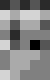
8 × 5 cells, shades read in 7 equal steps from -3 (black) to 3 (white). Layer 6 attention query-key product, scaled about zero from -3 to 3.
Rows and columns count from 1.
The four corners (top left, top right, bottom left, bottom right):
-2 -2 2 0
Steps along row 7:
up same down same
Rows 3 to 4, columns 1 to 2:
1 -1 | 0 -2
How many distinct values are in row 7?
2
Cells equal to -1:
6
